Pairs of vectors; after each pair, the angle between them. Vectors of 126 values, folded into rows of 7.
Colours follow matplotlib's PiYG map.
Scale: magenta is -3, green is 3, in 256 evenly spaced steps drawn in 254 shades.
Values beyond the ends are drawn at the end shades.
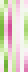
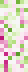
partly opposed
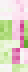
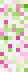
orthogonal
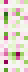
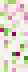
partly aligned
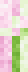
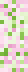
orthogonal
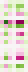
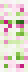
nearly opposite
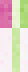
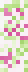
orthogonal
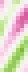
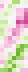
nearly parallel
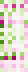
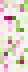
orthogonal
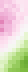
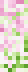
partly aligned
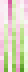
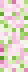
orthogonal
